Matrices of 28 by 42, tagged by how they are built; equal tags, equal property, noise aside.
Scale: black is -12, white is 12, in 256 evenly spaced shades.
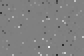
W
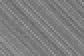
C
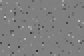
W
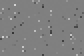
W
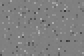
W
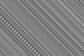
C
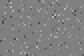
W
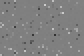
W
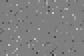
W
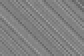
C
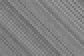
C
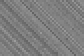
C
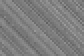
C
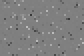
W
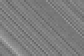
C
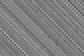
C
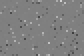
W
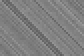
C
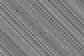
C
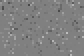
W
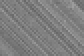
C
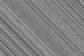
C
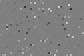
W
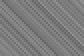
C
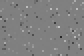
W
